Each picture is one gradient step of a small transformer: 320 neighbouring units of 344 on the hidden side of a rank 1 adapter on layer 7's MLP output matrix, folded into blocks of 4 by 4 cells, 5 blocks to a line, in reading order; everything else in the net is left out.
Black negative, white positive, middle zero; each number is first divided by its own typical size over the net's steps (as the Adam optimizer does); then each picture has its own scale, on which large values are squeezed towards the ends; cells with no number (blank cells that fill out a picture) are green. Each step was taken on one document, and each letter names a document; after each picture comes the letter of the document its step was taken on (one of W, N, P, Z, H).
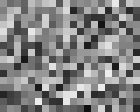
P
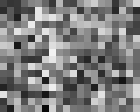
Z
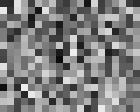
Z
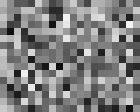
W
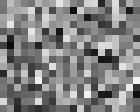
P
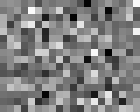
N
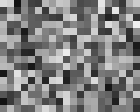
Z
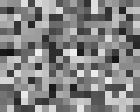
Z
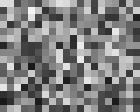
Z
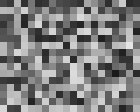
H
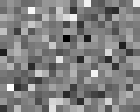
N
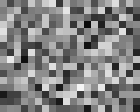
P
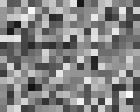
W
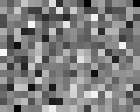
N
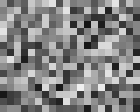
P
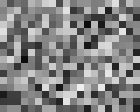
P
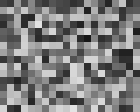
H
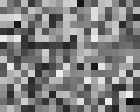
W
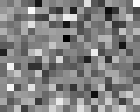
N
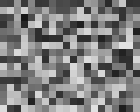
H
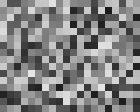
P
